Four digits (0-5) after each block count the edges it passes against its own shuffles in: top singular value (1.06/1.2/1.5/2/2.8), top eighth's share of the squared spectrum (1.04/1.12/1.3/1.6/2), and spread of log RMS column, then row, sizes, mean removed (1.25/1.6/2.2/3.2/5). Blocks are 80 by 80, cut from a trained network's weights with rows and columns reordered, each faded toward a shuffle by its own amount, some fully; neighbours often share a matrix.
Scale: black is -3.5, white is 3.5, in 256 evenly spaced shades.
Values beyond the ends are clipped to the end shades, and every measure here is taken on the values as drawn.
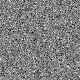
0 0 0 0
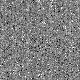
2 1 0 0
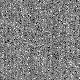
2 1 0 0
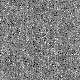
1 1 0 0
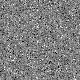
0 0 0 0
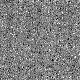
1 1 0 0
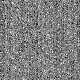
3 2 0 0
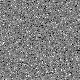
0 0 0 0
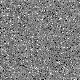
0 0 0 0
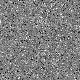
0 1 0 0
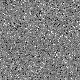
0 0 0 0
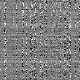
3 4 4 0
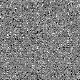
2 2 2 0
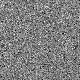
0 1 0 0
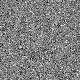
1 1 0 0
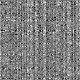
4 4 1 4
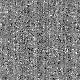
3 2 0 1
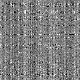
4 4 1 3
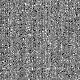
3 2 0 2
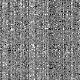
4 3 1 3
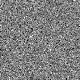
2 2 0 1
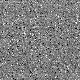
1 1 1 0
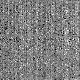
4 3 0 2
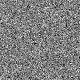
1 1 0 0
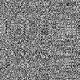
4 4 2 2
